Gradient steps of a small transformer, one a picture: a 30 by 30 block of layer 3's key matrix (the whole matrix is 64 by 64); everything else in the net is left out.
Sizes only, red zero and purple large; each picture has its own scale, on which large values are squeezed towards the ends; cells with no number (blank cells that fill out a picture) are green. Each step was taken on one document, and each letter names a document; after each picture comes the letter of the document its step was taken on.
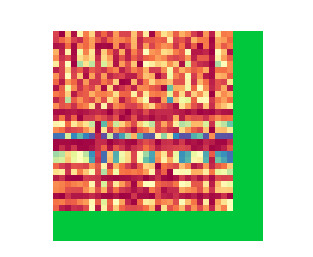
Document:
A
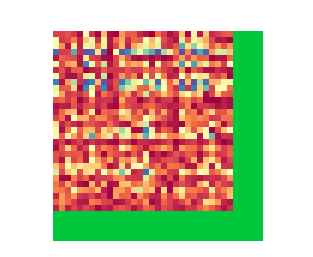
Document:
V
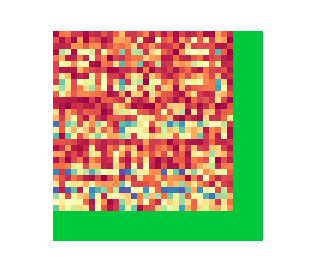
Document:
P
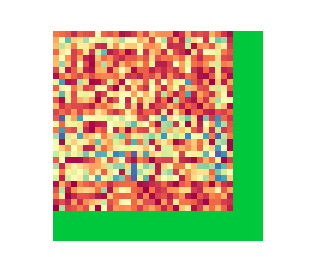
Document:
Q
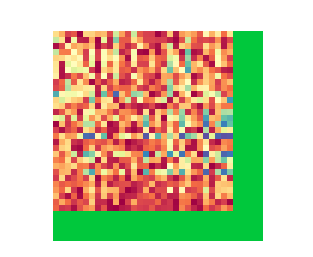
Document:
A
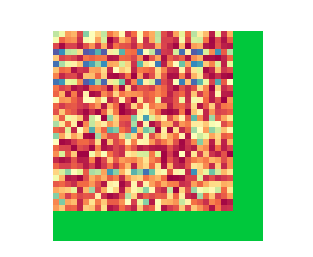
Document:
P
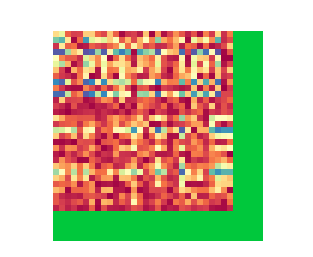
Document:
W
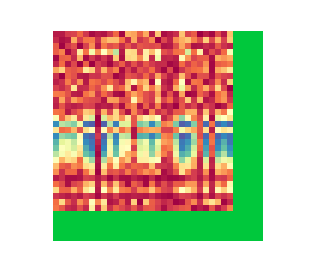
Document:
A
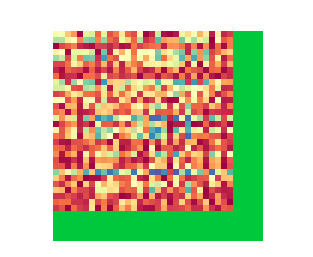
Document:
V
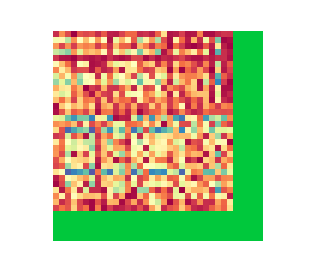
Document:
W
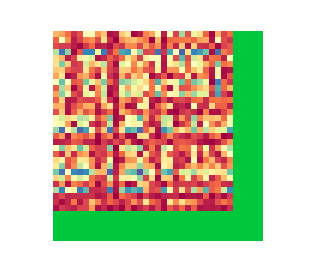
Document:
W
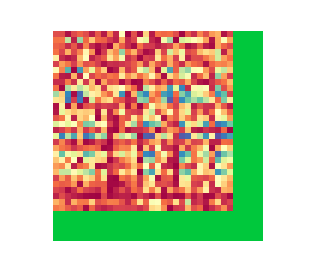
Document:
A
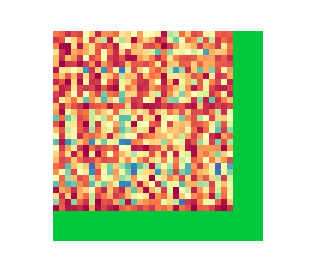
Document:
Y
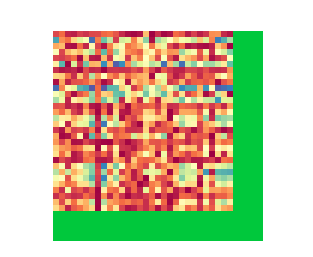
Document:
A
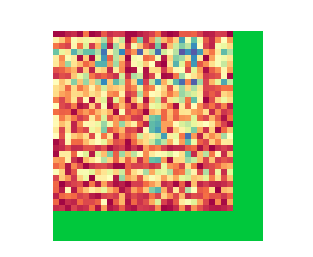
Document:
V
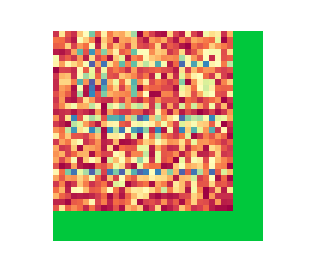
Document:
V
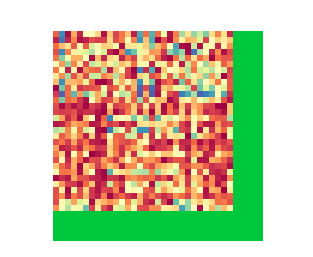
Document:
W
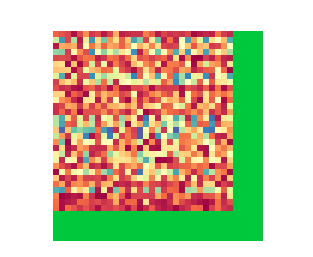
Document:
W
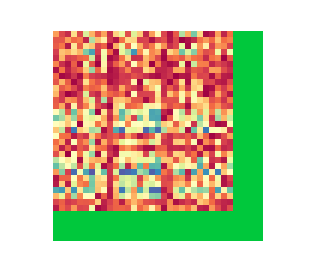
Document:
P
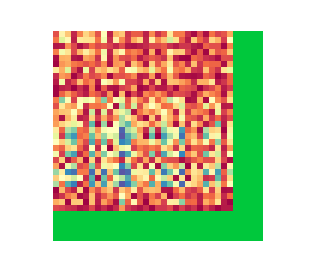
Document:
Y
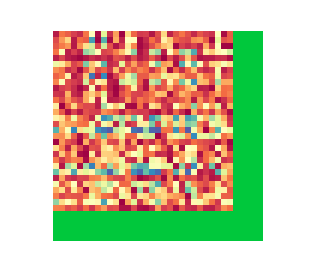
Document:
V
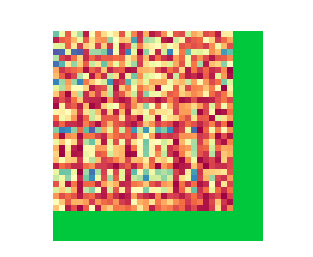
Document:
W
